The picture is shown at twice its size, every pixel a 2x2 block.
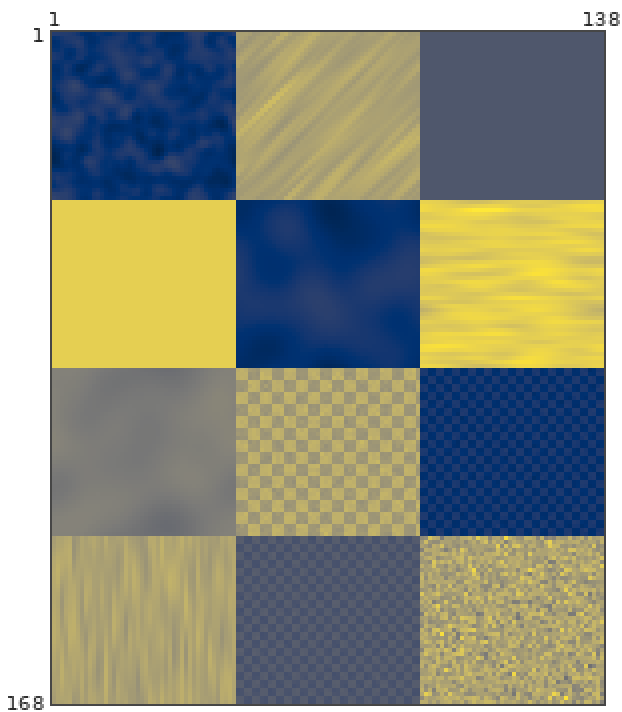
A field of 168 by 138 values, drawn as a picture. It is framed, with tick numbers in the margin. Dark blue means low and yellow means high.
The table splits into 4 rows of 3 panels. Panel 1,1: very low, blotchy, faint in contrast. Panel 1,2: high, slanting up to the right, faint in contrast. Panel 1,3: low, flat. Panel 2,1: very high, flat. Panel 2,2: very low, smooth, faint in contrast. Panel 2,3: very high, streaked across, faint in contrast. Panel 3,1: middling, smooth, faint in contrast. Panel 3,2: high, checkered. Panel 3,3: very low, checkered, faint in contrast. Panel 4,1: high, streaked downward, faint in contrast. Panel 4,2: low, checkered, faint in contrast. Panel 4,3: high, fine-grained.
